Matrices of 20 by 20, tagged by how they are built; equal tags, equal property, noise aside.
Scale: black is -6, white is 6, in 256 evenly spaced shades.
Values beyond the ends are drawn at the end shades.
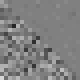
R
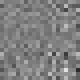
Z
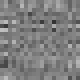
Z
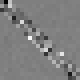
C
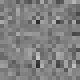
Z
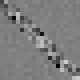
C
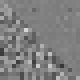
R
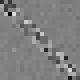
C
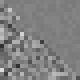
R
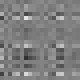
Z
